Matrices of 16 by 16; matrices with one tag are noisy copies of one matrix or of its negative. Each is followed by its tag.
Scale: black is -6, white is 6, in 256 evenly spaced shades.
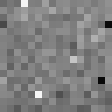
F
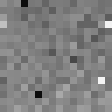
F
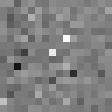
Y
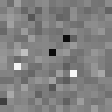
Y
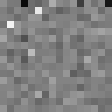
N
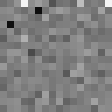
N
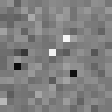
Y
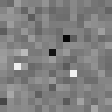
Y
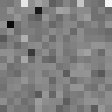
N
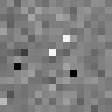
Y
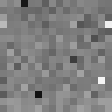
F
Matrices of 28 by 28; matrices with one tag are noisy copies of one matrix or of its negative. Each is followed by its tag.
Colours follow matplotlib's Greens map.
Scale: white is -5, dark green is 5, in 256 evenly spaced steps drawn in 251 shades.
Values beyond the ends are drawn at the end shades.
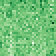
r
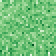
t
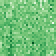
r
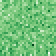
t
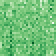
r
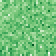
t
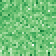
t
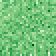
t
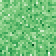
t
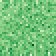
t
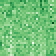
r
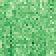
r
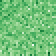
t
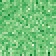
t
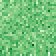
t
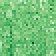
r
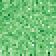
t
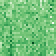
r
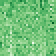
r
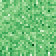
t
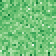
t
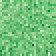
t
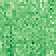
r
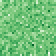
t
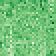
r
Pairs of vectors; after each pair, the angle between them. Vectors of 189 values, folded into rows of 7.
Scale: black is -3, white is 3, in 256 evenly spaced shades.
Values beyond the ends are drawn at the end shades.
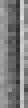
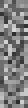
orthogonal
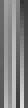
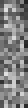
partly aligned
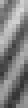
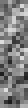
partly aligned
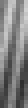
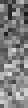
partly opposed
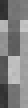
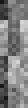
nearly parallel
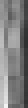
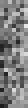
partly opposed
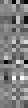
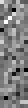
orthogonal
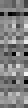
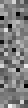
orthogonal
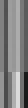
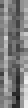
nearly opposite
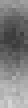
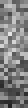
partly opposed
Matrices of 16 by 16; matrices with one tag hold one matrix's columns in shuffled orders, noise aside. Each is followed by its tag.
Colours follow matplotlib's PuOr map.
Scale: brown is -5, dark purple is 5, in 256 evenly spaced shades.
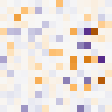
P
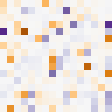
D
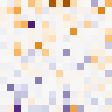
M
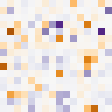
D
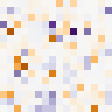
D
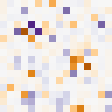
D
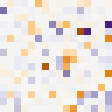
D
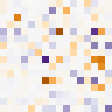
P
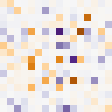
P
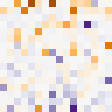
M
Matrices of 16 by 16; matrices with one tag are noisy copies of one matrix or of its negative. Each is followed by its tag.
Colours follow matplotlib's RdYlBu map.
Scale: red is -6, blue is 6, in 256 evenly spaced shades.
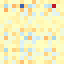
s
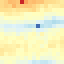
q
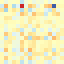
s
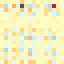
s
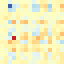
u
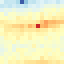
q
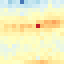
q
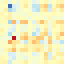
u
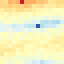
q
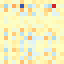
s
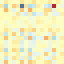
s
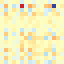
s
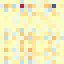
s
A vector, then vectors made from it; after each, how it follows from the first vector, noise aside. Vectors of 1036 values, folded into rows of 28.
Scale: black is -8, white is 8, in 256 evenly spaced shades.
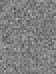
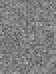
reversed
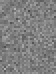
negated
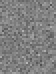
reversed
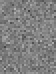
negated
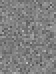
reversed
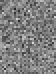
scaled up
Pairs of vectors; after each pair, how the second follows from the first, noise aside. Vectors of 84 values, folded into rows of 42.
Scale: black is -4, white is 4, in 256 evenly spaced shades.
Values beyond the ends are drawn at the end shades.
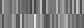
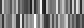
scaled up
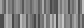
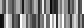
scaled up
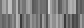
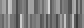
sign-scrambled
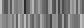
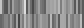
sign-scrambled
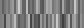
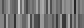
sign-scrambled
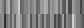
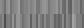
shrunk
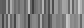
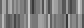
sign-scrambled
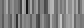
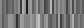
sign-scrambled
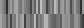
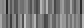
sign-scrambled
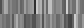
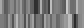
sign-scrambled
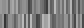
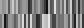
scaled up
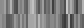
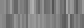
shrunk
